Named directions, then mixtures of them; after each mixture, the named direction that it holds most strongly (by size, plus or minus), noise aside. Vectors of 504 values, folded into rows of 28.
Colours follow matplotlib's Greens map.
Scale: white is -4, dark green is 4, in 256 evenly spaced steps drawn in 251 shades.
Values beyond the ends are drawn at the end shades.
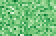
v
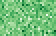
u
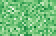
v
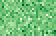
u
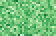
v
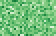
v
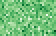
u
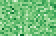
v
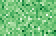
u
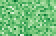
v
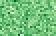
v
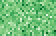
u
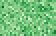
u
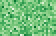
v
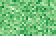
v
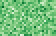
v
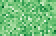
u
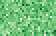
u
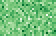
u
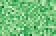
v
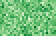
u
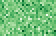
u
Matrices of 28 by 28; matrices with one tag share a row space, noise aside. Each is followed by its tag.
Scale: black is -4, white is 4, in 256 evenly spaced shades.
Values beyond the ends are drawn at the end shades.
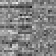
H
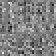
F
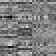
H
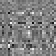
F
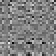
F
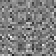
F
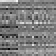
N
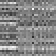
N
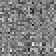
F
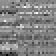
N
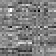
H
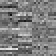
H
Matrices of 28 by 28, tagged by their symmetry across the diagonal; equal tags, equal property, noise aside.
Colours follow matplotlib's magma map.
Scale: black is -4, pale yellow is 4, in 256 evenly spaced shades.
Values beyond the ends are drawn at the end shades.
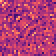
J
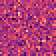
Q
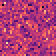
Q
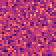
Q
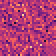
Q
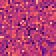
J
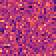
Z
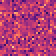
Q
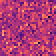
Z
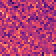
Q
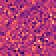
Q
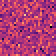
Z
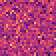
Z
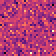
J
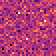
Z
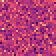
Z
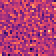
Q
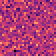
Z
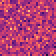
J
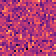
Z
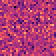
Z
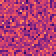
J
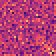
J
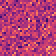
J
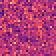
Q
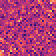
J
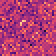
J
